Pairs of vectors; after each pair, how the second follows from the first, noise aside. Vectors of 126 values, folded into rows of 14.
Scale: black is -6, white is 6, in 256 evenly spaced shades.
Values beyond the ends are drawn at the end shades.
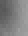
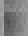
wrapped around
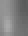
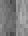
wrapped around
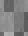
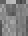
wrapped around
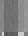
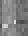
wrapped around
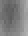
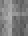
wrapped around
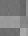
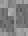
wrapped around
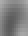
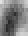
scaled up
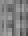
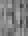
wrapped around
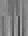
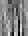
scaled up
